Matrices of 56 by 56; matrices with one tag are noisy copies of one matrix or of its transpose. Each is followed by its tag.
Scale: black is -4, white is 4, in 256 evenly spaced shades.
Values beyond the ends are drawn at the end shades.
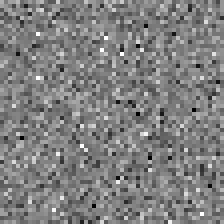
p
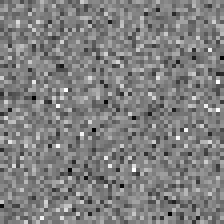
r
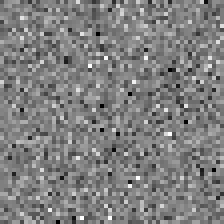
r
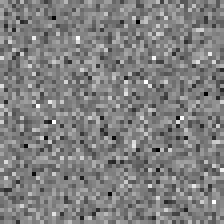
p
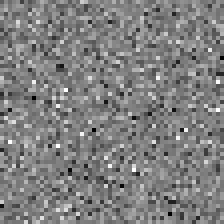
r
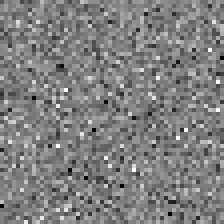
r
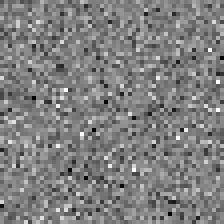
r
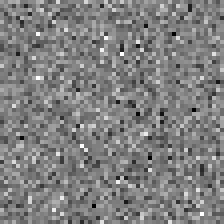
p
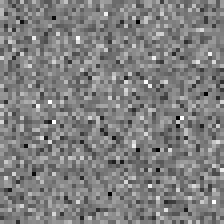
p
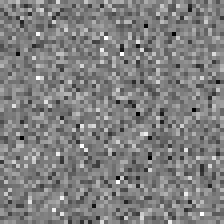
p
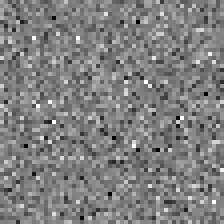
p
